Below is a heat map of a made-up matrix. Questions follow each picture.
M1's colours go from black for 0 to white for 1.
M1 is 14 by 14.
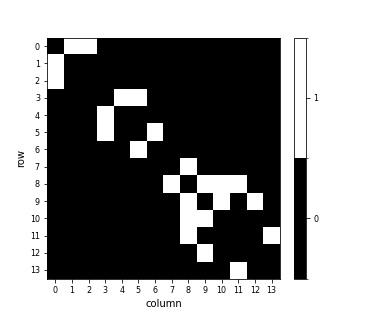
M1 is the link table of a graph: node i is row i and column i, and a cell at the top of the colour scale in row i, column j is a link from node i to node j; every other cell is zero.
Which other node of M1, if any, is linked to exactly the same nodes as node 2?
node 1
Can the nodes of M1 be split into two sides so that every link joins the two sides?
no
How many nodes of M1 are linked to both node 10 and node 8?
1
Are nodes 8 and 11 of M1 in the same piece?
yes
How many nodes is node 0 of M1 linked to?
2
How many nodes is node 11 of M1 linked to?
2
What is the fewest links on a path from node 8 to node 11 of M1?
1
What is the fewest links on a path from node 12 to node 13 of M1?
4
